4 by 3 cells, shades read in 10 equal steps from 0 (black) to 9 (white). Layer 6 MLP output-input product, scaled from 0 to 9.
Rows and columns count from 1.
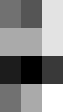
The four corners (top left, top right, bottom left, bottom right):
4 8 4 9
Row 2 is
6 6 8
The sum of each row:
15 20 3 19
